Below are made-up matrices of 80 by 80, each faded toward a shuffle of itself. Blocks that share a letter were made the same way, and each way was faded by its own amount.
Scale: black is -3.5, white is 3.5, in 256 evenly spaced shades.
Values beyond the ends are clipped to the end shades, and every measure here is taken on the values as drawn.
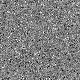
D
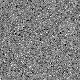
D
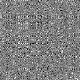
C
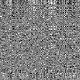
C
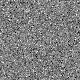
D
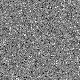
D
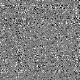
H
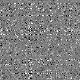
H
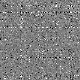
H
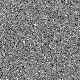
D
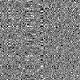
C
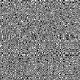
C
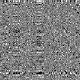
C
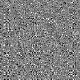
C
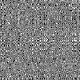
C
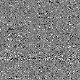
H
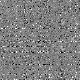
H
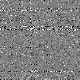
H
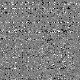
H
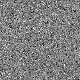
D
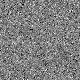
D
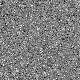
D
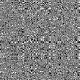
C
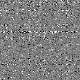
H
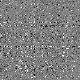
H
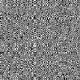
C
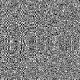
C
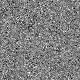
D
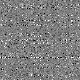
H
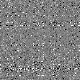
H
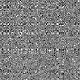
C
